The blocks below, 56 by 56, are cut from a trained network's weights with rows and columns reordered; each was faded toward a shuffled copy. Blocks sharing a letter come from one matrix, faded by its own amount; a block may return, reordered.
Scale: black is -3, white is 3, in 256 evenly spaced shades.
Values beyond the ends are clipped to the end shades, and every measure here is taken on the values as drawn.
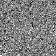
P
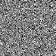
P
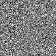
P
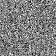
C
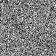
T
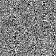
P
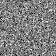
T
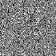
P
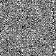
P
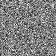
C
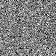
T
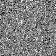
T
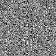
P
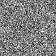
T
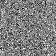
T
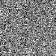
P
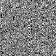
P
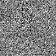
P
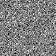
P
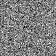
T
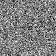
C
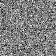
C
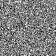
T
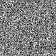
T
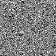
P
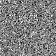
T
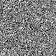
C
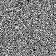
C
